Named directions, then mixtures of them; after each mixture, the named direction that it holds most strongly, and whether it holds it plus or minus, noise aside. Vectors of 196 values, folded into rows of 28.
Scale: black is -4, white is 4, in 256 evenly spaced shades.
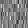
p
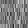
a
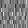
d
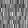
d, plus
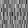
d, minus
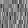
p, minus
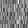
a, plus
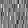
p, plus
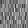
d, plus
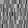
p, minus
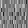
d, minus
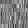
p, plus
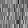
a, minus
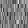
p, minus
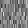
d, plus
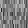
d, minus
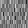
d, minus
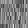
a, minus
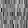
d, minus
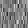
p, minus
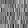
a, plus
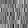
a, plus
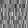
d, plus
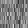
a, minus
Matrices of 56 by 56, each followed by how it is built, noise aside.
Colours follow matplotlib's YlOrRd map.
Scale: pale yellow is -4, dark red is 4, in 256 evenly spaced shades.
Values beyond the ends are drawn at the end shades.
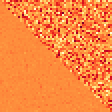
upper triangular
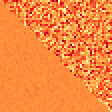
upper triangular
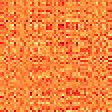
low rank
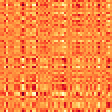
low rank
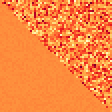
upper triangular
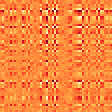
low rank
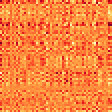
low rank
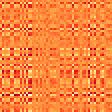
low rank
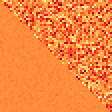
upper triangular
